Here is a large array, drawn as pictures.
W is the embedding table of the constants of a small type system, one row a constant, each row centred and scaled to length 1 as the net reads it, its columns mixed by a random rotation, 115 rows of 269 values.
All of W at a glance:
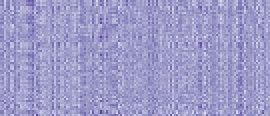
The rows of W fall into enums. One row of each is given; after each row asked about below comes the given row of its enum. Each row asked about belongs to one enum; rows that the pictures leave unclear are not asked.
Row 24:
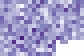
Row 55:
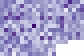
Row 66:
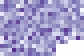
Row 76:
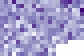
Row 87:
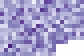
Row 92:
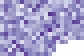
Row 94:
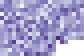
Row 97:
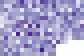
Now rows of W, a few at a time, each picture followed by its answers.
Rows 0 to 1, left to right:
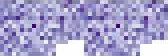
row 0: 55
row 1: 55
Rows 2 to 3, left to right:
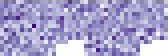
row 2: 55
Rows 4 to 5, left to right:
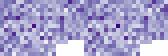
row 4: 55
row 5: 55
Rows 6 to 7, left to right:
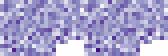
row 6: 66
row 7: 66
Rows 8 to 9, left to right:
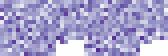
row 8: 94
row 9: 66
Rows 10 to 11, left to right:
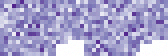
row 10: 97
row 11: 92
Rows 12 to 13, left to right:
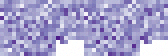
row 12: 94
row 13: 94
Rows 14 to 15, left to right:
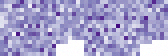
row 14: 97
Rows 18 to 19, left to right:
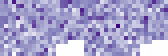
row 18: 76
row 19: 55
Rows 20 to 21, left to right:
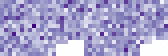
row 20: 55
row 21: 97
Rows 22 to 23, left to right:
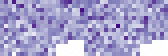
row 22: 76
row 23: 55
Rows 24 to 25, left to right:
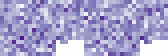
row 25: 94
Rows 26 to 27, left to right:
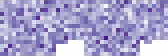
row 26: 87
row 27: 24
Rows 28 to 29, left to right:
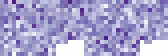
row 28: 76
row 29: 24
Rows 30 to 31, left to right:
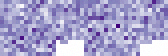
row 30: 24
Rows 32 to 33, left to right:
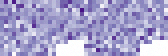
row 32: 76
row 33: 66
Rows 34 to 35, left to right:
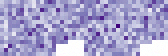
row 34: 87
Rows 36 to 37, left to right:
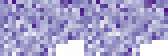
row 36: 76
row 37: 76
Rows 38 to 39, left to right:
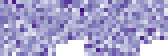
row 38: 76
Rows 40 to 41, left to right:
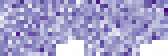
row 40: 97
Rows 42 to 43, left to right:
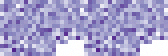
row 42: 66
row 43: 66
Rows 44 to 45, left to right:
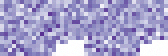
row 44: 92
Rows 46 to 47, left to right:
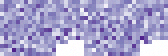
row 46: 66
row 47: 94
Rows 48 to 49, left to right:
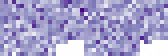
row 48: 76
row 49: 94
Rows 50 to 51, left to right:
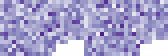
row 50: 92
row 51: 97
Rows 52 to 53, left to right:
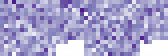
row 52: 76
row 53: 94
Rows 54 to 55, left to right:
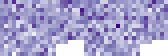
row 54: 76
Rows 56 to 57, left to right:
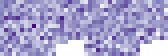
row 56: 55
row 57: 66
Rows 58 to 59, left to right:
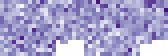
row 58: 24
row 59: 76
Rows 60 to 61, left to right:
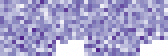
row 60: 24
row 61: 66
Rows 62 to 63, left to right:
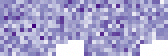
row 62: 55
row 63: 97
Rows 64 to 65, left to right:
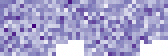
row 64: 55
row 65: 94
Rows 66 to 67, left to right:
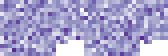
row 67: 94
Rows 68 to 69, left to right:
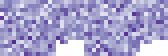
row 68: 94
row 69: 92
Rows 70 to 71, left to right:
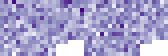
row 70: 76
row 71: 97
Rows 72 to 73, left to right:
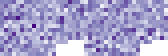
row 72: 55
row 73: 66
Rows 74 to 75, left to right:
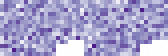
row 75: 87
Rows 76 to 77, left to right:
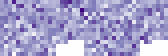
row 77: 94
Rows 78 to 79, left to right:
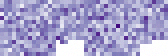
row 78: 94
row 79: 55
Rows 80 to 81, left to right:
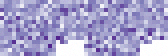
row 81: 66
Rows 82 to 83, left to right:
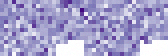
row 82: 76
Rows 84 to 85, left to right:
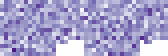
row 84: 66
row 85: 94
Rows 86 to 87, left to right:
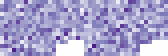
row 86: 66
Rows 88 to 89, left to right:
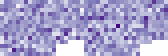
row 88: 66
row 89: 55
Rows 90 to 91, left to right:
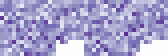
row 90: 94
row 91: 92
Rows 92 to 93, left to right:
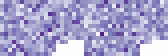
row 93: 97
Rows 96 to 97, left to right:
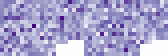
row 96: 55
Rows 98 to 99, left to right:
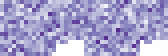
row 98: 92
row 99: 24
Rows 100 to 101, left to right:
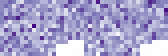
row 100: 55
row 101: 76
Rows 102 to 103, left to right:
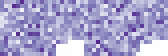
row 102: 97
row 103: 92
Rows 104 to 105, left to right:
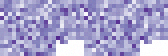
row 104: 94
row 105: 94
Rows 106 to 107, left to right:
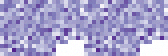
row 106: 66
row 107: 66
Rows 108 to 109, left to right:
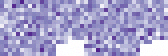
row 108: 97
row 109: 66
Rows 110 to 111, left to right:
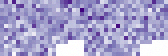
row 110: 76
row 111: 55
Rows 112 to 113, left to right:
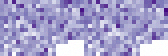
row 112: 76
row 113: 76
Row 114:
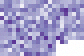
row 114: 94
